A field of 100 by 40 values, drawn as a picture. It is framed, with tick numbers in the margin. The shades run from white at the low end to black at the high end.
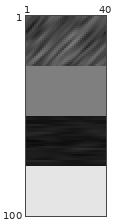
The table splits into 4 rows of 1 panel. Panel 1,1: high, slanting up to the right. Panel 2,1: middling, flat. Panel 3,1: very high, streaked across, faint in contrast. Panel 4,1: very low, flat.
